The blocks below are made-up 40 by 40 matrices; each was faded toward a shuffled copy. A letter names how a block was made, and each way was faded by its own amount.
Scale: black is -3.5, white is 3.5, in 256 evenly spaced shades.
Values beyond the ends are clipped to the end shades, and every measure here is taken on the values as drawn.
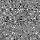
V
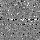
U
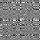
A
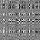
A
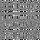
A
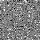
V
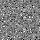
V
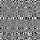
A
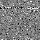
U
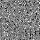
V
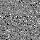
U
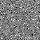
V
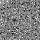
V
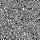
U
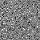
V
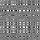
A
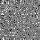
V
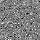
V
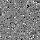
V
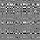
A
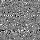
U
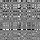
A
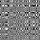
A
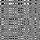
A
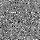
U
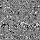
U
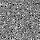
U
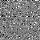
U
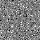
V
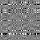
A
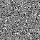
U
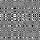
A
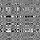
A
